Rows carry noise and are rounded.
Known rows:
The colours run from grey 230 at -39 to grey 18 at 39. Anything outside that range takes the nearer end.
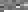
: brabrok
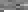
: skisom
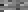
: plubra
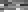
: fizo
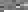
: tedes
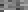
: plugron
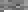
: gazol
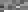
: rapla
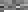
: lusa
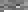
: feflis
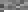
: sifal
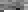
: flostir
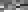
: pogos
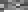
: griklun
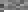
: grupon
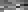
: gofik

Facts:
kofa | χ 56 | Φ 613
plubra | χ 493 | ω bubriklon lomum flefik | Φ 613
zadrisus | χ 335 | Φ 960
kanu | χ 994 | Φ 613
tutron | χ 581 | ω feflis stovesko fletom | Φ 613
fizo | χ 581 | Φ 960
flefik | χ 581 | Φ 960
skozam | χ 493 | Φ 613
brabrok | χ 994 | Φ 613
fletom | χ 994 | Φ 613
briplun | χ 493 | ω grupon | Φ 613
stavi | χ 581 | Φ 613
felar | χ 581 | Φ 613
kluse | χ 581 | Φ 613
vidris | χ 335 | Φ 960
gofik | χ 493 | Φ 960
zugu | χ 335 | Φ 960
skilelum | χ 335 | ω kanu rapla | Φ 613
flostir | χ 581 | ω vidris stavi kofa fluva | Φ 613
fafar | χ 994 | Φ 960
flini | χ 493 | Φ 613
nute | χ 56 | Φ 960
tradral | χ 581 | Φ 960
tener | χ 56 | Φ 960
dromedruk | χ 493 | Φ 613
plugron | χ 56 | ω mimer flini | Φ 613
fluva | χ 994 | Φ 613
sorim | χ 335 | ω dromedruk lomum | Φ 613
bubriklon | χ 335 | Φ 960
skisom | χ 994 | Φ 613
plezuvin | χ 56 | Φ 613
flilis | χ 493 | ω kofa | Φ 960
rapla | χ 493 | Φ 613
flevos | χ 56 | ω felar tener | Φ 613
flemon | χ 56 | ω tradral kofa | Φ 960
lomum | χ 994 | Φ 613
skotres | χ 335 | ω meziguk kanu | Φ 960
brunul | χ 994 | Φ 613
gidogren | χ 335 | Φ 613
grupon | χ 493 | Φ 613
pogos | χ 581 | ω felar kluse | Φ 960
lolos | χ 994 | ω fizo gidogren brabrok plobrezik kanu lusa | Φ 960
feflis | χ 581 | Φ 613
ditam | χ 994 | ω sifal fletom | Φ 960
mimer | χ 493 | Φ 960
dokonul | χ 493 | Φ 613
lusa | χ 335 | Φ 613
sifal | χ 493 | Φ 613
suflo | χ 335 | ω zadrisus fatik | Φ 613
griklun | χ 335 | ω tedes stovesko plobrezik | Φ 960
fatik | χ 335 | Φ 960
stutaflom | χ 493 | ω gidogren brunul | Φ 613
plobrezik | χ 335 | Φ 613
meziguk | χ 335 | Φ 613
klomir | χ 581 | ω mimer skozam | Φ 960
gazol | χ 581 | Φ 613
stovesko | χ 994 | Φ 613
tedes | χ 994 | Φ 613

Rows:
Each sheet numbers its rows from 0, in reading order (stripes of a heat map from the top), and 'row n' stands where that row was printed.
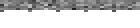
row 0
briplun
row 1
lolos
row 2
suflo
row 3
meziguk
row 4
stutaflom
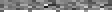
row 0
plezuvin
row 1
flilis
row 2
kofa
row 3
fafar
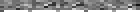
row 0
skilelum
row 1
vidris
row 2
tradral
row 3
fluva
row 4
mimer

